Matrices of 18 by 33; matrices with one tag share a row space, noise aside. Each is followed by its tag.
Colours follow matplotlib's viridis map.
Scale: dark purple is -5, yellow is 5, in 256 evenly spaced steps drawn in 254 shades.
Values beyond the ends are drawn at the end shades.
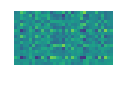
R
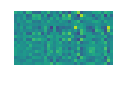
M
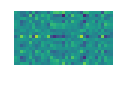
R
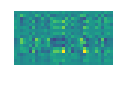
R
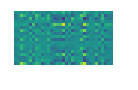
R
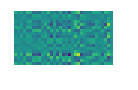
M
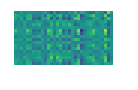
M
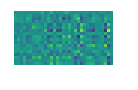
M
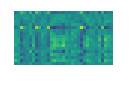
R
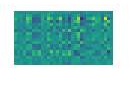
M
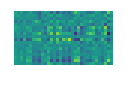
M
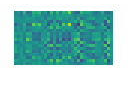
M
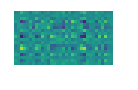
R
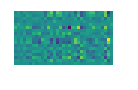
M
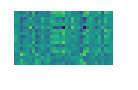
R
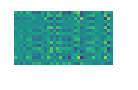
M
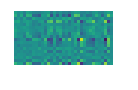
M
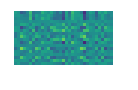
R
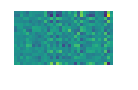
M
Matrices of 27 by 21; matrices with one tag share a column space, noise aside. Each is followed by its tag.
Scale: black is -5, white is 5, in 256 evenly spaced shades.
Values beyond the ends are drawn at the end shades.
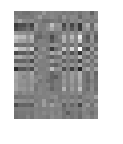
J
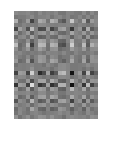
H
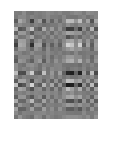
H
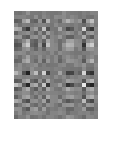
H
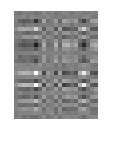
H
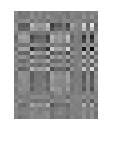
J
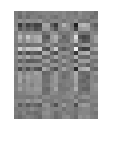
J
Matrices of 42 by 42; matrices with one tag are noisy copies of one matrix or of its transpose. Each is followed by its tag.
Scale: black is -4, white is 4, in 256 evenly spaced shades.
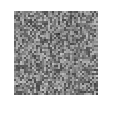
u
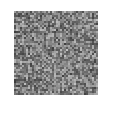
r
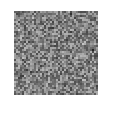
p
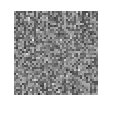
r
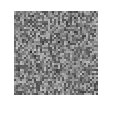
u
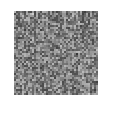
r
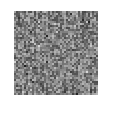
r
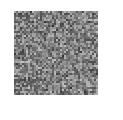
r
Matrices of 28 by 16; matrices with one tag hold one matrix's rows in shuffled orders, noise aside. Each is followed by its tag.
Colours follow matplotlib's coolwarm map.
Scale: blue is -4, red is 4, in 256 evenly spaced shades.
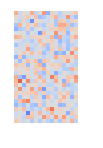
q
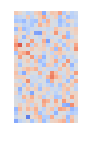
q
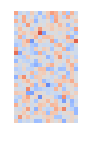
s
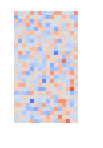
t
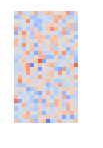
s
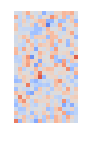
s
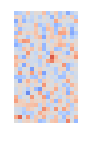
q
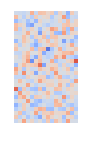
s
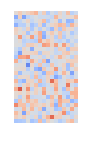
q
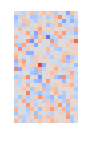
s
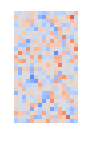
t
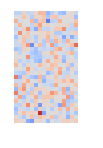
s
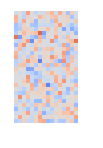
s
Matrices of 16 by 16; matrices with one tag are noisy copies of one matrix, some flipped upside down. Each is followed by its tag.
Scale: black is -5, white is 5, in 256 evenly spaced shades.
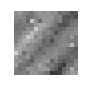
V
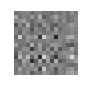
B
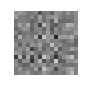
B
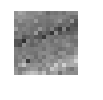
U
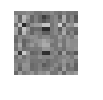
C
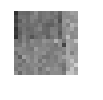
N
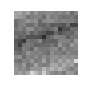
U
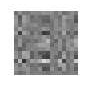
C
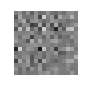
B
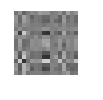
C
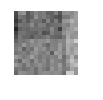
N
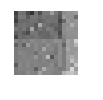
N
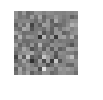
B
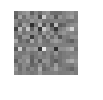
B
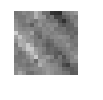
V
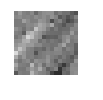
V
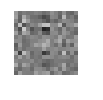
C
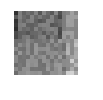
N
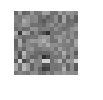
C
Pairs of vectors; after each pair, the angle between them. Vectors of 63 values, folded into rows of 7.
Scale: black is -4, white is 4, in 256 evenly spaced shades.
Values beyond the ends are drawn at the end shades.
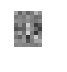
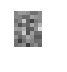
partly opposed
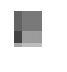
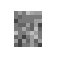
orthogonal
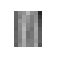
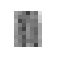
nearly opposite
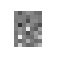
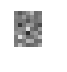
nearly parallel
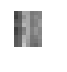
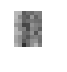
nearly opposite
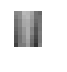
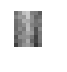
nearly parallel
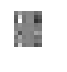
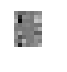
nearly opposite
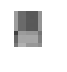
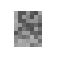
partly aligned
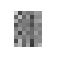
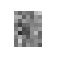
partly aligned
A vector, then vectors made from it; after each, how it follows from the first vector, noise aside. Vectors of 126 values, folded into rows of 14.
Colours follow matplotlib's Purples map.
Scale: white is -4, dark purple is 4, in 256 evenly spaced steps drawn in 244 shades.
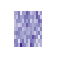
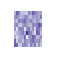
wrapped around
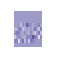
partly zeroed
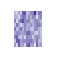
reversed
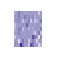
partly zeroed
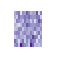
copied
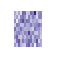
reversed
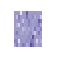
partly zeroed
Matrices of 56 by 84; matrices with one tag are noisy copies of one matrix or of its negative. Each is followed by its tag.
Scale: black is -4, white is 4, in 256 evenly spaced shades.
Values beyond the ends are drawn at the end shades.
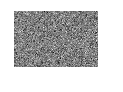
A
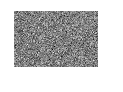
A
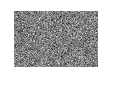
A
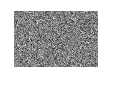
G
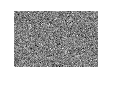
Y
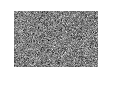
A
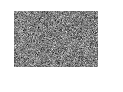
A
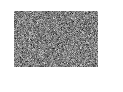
G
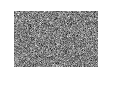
Y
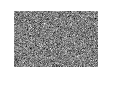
Y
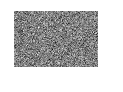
A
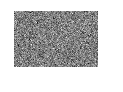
G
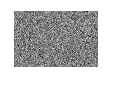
G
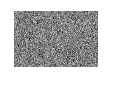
G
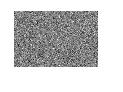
G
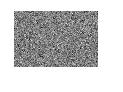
G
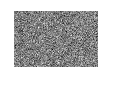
A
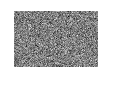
Y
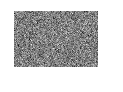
G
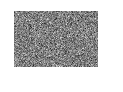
Y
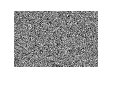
Y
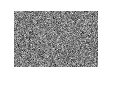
G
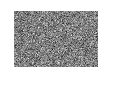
A
